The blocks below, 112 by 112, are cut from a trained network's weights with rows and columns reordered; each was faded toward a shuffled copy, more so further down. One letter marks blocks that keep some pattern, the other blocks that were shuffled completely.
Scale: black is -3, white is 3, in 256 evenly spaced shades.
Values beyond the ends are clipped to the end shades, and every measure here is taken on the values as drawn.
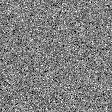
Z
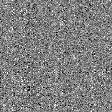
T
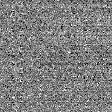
T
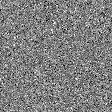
Z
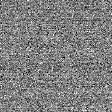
T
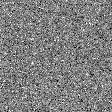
Z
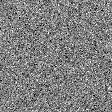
Z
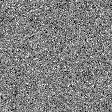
Z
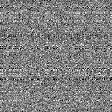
T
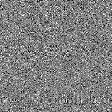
T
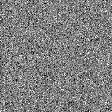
T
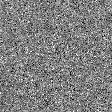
Z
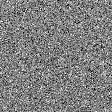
Z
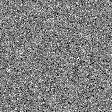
Z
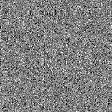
T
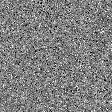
Z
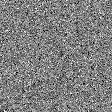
Z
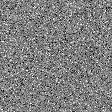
Z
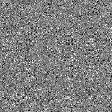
T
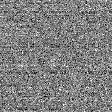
T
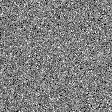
Z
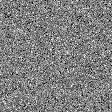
Z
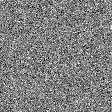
Z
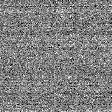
T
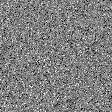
Z
